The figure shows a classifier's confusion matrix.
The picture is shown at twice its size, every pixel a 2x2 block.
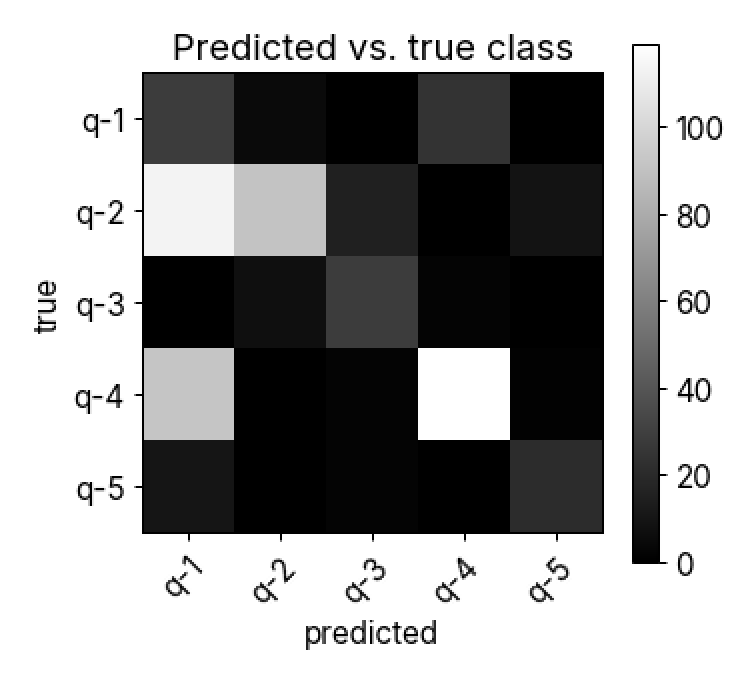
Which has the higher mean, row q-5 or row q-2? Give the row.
q-2
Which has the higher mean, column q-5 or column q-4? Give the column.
q-4
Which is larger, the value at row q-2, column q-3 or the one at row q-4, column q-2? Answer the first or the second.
the first
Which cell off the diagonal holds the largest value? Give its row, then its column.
q-2, q-1
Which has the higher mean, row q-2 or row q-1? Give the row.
q-2
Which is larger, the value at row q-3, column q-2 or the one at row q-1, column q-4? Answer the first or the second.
the second
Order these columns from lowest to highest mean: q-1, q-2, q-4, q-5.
q-5, q-2, q-4, q-1
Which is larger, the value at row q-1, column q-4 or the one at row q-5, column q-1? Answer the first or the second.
the first
